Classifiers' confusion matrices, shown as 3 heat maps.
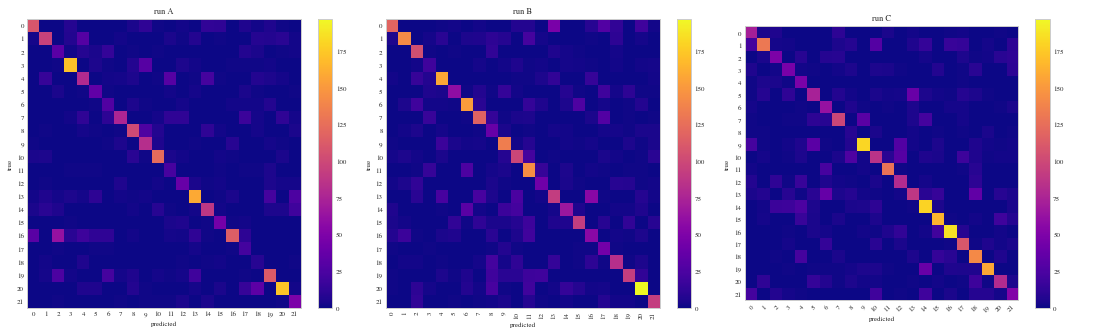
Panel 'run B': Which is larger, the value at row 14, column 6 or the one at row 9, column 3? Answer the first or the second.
the first
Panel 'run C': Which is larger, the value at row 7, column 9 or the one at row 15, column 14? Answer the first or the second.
the first
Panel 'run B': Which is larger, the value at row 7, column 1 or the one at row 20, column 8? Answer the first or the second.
the second
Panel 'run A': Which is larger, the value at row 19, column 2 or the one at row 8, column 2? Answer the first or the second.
the first
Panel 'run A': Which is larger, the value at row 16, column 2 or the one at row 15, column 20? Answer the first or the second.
the first
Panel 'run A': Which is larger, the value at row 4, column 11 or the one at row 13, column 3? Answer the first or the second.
the first
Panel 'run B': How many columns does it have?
22
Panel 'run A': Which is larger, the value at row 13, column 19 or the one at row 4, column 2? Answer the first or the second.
the first
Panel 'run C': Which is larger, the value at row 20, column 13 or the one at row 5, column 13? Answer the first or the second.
the second
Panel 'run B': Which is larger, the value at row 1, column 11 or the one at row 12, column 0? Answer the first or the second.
the first
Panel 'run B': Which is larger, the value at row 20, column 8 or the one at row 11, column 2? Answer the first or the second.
the first
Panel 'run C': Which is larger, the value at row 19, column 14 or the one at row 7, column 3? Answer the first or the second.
the first
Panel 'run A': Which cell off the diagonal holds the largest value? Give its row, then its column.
16, 2
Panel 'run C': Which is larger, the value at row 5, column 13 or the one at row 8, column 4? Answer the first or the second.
the first
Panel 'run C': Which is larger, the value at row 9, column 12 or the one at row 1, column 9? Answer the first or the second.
the first
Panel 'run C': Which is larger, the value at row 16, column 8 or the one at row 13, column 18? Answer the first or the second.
the second
